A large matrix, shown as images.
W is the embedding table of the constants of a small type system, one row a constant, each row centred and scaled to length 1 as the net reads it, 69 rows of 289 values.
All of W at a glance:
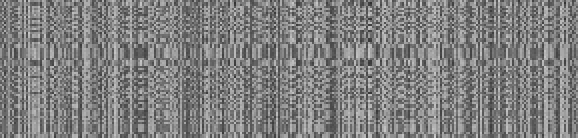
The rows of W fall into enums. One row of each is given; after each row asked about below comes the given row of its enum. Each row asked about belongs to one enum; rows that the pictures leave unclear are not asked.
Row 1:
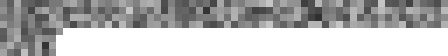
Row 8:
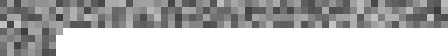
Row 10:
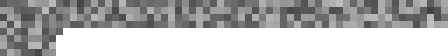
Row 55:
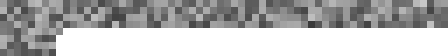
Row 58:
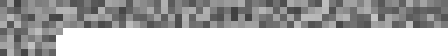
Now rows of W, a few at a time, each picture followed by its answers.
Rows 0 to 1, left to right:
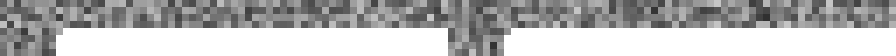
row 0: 8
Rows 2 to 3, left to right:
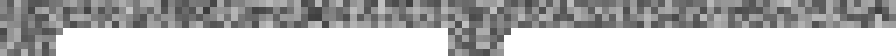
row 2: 1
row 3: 10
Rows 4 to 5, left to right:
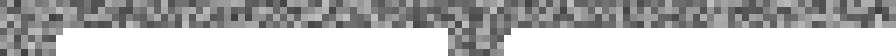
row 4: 58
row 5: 10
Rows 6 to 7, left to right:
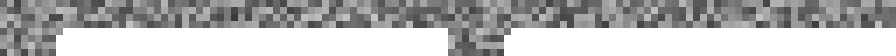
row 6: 58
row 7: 55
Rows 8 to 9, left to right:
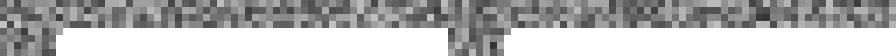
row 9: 1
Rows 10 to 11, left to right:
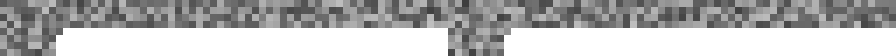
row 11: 58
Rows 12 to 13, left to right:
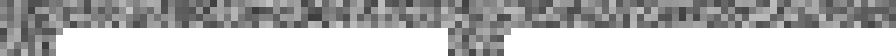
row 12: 1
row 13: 58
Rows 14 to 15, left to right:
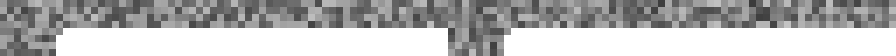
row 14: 55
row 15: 1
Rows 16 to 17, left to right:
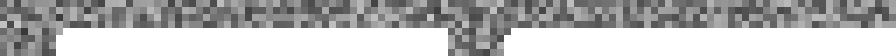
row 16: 8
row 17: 10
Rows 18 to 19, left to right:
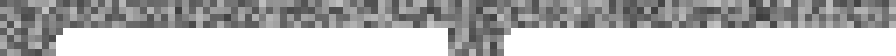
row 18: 10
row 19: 1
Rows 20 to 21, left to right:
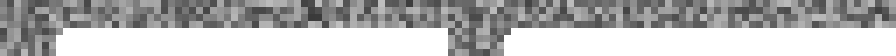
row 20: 1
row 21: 10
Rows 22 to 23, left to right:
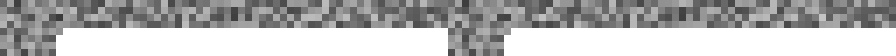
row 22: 58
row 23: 58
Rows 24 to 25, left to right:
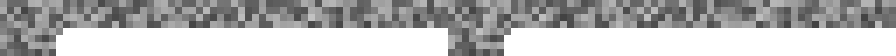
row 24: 55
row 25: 55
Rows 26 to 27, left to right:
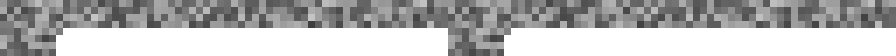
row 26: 55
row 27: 55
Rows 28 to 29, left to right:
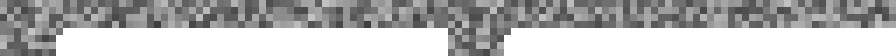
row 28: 55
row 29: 10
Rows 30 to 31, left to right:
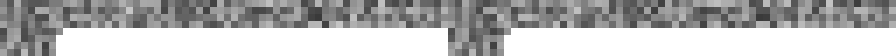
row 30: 1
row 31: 1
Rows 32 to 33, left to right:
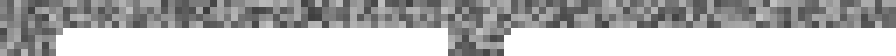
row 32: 1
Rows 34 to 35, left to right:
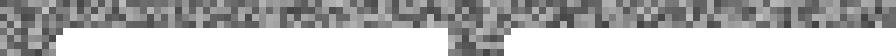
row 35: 55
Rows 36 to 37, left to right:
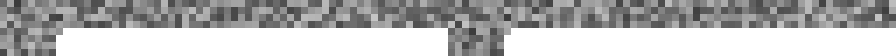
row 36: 58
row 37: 8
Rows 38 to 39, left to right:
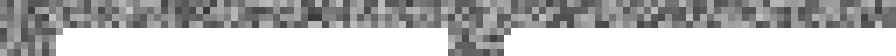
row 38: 1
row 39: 55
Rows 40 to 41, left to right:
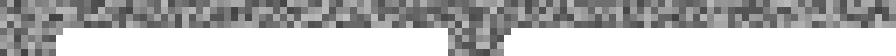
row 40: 58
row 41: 10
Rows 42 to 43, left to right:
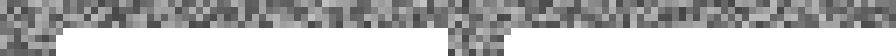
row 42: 55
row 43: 58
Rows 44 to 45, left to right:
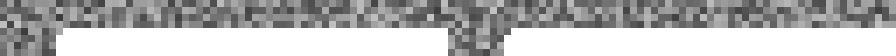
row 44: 8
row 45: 10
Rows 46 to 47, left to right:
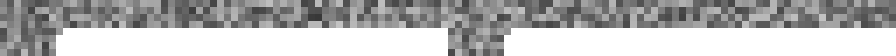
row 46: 1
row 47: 58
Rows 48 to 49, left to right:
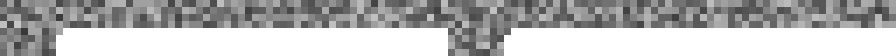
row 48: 8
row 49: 10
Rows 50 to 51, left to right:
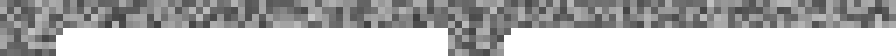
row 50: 55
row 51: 10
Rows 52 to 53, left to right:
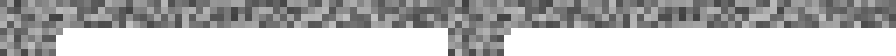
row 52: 58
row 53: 58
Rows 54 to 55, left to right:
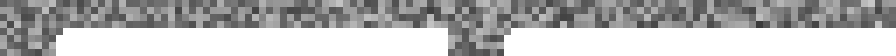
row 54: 10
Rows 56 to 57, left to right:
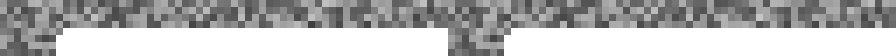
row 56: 55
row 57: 55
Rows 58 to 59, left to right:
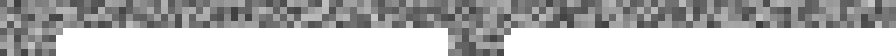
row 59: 55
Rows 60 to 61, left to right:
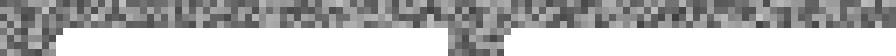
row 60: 10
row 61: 55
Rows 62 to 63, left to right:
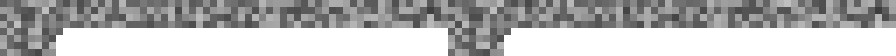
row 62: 10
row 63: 10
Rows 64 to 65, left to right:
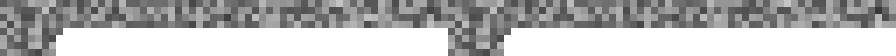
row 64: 10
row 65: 10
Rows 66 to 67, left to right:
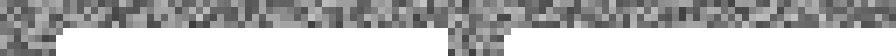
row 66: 55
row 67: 58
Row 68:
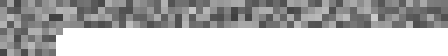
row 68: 58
